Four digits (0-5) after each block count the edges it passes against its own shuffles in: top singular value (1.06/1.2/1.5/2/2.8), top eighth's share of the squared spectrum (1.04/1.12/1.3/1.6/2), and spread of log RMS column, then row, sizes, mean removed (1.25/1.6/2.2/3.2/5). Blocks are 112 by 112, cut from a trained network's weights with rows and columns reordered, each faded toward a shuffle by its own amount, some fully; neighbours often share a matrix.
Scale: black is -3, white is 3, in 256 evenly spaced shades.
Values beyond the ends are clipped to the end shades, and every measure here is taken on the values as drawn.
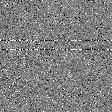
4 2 0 2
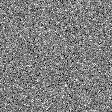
0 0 0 0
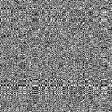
5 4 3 3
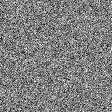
0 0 0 0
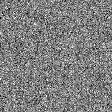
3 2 1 1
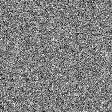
1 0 0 0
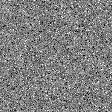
1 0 0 0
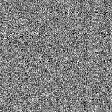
3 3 1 2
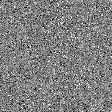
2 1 0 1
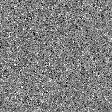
2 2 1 0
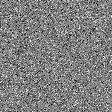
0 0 0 0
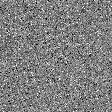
0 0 0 0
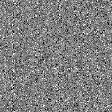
3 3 2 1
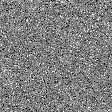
0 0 0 0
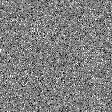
3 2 0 1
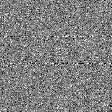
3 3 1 2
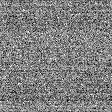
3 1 0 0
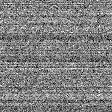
4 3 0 2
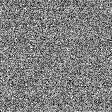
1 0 0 0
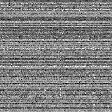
5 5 2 4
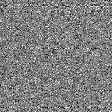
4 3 0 2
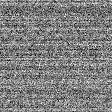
4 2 0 1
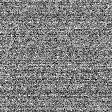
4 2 0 1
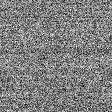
2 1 0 0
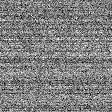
4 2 0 1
